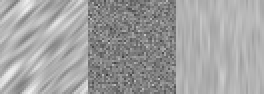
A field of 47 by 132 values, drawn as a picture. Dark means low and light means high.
It is made of 1 by 3 panels. Panel 1,1: high, slanting up to the right. Panel 1,2: middling, fine-grained. Panel 1,3: high, streaked downward, faint in contrast.
